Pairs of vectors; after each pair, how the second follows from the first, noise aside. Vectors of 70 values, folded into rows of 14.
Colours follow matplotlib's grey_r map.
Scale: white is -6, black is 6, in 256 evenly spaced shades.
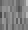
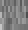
reversed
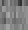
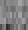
reversed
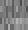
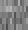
reversed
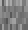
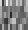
scaled up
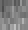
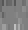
partly zeroed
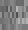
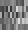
scaled up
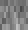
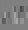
partly zeroed
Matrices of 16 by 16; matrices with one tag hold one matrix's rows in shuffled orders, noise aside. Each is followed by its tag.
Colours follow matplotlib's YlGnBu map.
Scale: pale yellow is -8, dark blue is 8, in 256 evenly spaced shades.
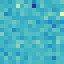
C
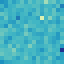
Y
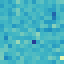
C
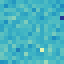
Y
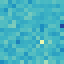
Y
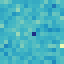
C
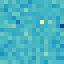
Y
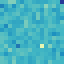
Y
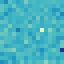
Y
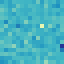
Y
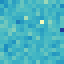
Y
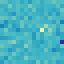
Y
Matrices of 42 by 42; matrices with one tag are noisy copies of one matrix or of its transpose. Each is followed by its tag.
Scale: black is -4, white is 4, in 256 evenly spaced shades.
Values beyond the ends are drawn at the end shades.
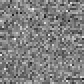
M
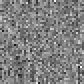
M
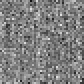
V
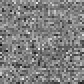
V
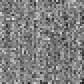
V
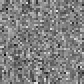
M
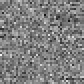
M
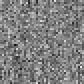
M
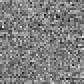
M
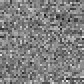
M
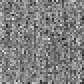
V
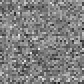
V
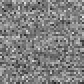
V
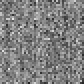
V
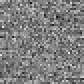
M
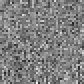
M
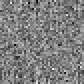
M
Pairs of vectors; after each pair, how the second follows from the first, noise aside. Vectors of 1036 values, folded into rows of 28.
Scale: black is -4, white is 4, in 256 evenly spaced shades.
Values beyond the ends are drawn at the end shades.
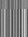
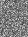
shuffled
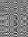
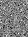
shuffled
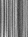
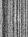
wrapped around
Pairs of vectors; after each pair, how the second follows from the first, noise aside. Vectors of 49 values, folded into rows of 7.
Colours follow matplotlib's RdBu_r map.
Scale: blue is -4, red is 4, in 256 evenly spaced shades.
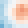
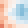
negated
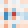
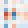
negated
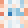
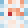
negated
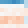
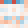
sign-scrambled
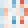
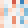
negated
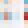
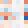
sign-scrambled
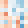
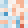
negated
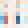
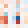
sign-scrambled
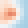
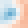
negated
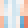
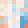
sign-scrambled
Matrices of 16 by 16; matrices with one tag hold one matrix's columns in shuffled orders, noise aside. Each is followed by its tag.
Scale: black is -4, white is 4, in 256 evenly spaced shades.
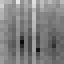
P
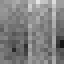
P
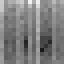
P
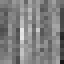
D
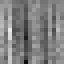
D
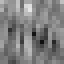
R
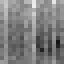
P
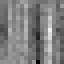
D
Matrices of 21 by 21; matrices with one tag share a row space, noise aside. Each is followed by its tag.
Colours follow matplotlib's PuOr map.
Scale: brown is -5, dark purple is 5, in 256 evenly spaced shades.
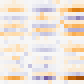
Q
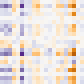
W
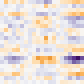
Q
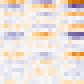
Q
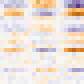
Q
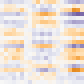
Q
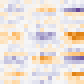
Q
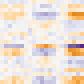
Q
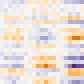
Q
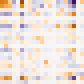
W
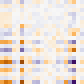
W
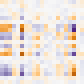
W
